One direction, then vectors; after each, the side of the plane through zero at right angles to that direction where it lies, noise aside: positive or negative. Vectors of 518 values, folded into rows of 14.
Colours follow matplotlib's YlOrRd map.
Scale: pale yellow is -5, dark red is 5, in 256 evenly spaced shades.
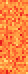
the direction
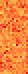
negative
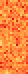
negative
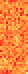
positive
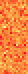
positive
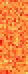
positive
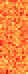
positive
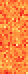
positive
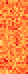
negative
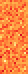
positive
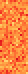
positive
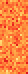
negative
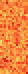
negative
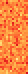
negative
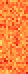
negative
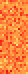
positive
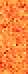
negative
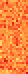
negative
